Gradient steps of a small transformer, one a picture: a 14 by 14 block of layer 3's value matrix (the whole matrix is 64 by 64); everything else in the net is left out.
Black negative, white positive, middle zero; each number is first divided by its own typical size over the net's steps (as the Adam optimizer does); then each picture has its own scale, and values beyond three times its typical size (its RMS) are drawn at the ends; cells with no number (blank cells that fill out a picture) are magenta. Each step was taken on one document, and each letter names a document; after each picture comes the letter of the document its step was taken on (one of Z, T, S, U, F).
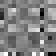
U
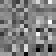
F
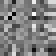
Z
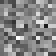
Z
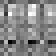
U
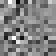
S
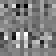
S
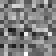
S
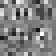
S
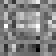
F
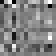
F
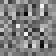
S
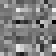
Z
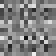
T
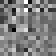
T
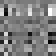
U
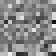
Z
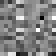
Z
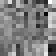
Z
